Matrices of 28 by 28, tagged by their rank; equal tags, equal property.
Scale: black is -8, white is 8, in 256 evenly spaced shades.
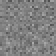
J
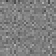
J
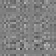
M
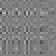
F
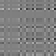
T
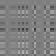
T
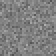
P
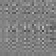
M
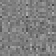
J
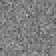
P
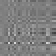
F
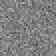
P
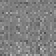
J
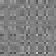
F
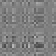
F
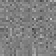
J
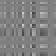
T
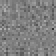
J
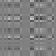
T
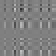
T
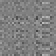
M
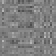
M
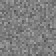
P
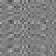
M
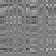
F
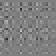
F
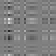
T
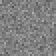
P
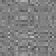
M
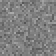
P
